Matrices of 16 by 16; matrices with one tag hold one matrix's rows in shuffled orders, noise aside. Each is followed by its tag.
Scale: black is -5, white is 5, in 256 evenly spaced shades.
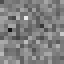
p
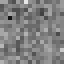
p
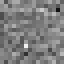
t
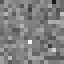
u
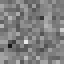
p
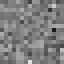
u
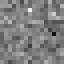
u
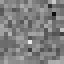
u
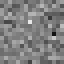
u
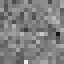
t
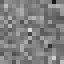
u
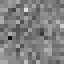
p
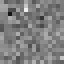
p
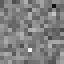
u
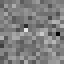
t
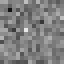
p
